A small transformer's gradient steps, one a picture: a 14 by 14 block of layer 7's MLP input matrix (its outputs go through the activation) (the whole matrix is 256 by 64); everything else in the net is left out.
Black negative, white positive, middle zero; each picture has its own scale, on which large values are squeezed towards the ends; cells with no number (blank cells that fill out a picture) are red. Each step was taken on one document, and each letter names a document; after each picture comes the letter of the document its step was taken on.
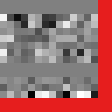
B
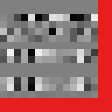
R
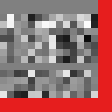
B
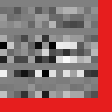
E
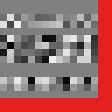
B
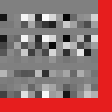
B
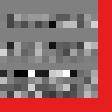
E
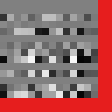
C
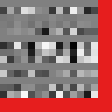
C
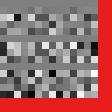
C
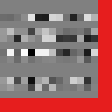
R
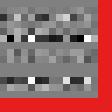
R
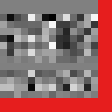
B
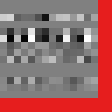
R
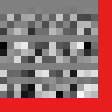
C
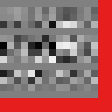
E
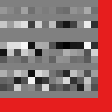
E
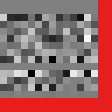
R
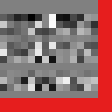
B
